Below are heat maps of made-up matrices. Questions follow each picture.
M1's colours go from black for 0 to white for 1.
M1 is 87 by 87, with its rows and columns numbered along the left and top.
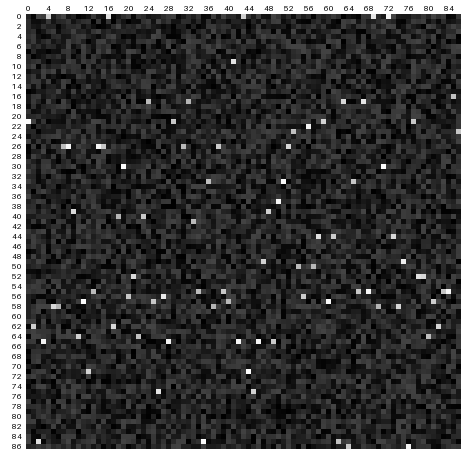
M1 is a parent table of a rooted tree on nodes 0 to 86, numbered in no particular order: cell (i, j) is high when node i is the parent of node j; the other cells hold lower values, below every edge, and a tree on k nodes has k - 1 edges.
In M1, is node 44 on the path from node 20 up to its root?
yes
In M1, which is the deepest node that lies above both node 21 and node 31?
26
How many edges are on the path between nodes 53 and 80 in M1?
4
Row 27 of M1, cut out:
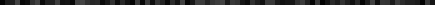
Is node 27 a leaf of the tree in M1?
yes
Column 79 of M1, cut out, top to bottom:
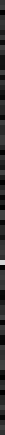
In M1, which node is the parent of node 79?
52
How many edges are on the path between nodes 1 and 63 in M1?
3
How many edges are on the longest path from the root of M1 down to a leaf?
29
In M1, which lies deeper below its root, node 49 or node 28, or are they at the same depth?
the same depth
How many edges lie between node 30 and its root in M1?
0
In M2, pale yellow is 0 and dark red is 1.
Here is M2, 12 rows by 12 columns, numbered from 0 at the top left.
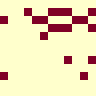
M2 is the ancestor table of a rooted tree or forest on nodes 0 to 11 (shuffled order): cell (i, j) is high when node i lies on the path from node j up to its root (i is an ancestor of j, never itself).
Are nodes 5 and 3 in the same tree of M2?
no
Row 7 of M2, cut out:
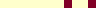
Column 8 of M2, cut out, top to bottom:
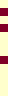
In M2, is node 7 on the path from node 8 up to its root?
yes
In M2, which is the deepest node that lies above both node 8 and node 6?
3
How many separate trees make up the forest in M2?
2
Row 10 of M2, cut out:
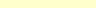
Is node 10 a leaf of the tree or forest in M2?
yes
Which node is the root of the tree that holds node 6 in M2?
1
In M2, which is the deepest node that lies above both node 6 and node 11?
3
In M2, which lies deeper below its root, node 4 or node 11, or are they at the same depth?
node 11
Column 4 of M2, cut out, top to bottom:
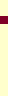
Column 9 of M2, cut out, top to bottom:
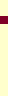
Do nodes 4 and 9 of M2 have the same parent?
yes
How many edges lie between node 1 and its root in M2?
0
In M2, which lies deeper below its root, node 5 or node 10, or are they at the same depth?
the same depth
